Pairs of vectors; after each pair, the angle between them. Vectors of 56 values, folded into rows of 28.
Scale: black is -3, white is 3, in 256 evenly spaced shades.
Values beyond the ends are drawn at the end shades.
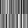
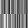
orthogonal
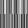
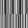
nearly opposite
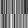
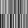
partly opposed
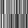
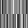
orthogonal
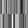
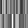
nearly parallel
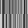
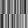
orthogonal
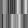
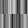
nearly opposite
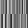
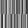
nearly parallel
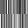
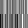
partly opposed
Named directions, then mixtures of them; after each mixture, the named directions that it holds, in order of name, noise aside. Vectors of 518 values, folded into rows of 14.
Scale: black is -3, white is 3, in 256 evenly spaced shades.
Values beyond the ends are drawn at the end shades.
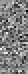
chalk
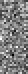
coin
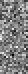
coin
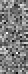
chalk, coin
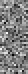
chalk, coin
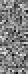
chalk, coin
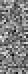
chalk, coin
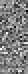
chalk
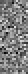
chalk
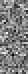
chalk, coin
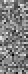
chalk, coin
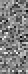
chalk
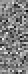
chalk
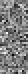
chalk, coin
